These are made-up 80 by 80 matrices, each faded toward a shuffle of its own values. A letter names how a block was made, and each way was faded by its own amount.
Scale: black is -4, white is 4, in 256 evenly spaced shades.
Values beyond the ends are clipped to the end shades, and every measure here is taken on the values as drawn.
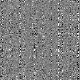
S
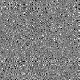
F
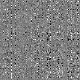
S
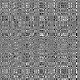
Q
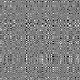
Q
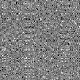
F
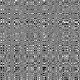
Q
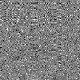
F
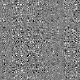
S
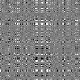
Q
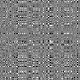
Q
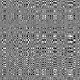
Q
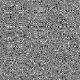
F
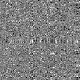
F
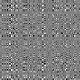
Q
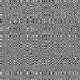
Q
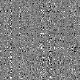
S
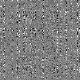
S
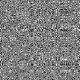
F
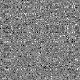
F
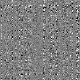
S
